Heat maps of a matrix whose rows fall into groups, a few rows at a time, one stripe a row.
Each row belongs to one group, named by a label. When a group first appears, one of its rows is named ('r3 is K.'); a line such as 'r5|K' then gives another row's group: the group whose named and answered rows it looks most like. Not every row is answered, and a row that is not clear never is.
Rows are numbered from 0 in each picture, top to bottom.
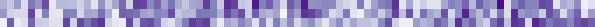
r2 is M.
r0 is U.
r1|U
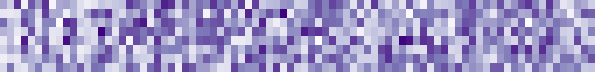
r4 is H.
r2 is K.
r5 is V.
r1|V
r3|U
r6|V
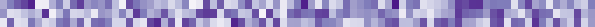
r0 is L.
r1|U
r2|M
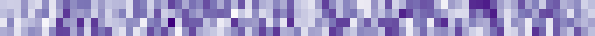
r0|H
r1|H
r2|M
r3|M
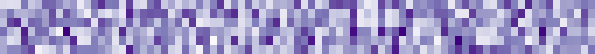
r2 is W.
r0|V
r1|W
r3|K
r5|L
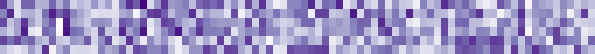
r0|K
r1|W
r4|L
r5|U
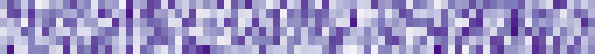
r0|L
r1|W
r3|V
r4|M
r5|M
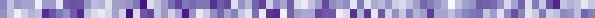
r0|H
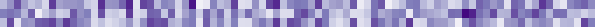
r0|W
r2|W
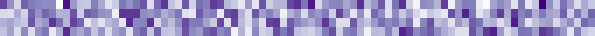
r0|K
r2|W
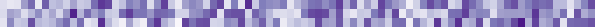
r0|V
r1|U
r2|M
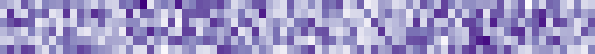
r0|H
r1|M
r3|W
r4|H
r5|L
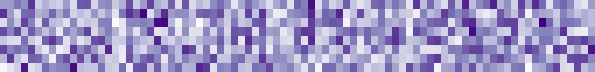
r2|V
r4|V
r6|M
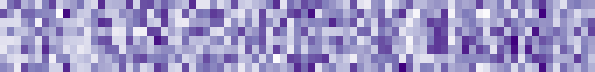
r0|W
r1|K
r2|V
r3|M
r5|V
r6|U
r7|K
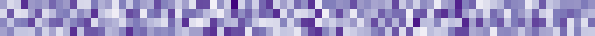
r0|K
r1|M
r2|L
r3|U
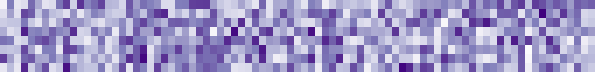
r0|M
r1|V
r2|H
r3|K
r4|U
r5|H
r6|K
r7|H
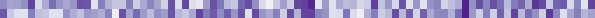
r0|L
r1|U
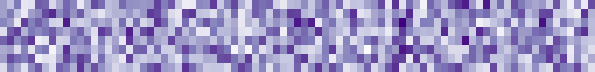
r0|U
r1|W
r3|W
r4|L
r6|L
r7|M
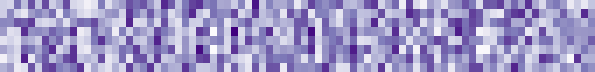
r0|U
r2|L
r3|K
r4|V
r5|K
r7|W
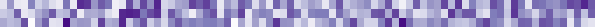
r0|M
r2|H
